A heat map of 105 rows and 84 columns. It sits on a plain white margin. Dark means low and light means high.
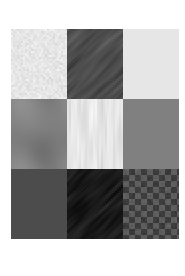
It is made of 3 by 3 panels. Panel 1,1: very high, fine-grained, faint in contrast. Panel 1,2: low, slanting up to the right, faint in contrast. Panel 1,3: very high, flat. Panel 2,1: middling, smooth, faint in contrast. Panel 2,2: very high, streaked downward, faint in contrast. Panel 2,3: middling, flat. Panel 3,1: low, flat. Panel 3,2: very low, slanting up to the right, faint in contrast. Panel 3,3: low, checkered.
